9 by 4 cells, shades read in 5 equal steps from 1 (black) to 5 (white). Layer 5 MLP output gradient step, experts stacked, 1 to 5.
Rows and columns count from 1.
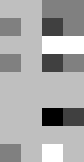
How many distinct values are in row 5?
1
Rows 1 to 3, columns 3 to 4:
3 3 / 2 3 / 5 5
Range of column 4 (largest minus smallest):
3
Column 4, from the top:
3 3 5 3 4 4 2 4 4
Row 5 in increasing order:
4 4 4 4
